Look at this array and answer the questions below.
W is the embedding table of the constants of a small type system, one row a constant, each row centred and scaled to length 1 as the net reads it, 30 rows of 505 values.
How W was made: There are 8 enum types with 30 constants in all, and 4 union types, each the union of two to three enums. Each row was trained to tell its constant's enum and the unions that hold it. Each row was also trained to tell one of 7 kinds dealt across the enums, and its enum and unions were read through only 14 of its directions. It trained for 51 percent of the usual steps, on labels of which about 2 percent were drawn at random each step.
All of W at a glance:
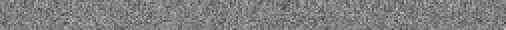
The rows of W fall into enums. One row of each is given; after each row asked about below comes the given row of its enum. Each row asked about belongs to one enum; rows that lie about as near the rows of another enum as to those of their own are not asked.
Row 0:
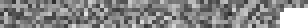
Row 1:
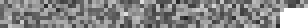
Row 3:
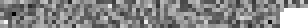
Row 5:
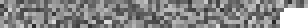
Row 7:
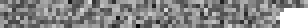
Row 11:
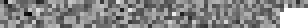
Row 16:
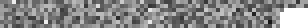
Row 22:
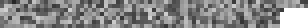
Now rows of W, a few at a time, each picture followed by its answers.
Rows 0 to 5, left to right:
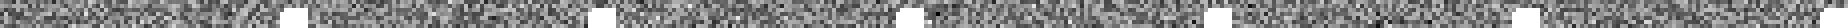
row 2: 5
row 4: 1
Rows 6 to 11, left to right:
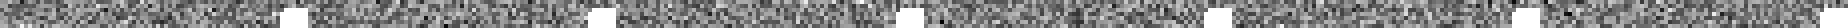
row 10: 0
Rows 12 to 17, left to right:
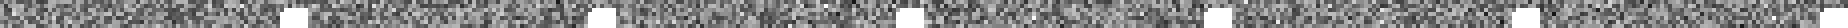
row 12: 22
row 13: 16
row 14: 5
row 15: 3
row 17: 11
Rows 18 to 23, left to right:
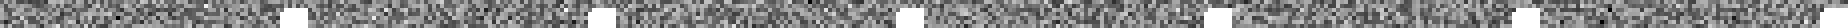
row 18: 22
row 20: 1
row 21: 1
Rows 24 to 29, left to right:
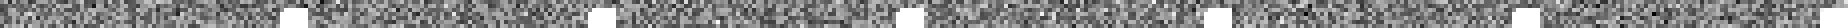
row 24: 5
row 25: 3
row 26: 22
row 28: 5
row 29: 0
